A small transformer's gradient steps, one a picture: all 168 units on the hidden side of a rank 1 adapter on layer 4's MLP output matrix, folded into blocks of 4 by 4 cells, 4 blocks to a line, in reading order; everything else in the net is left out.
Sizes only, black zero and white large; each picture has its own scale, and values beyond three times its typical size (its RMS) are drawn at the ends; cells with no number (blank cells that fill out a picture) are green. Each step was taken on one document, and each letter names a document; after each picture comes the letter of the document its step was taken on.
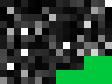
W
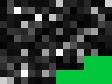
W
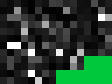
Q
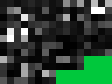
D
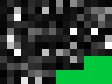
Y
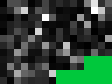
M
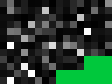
W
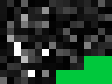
Q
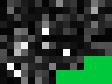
M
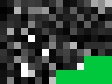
W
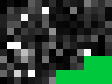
Q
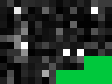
M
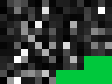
Y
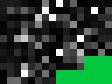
W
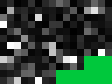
D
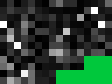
D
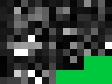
Q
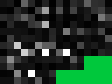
Q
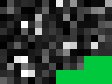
W
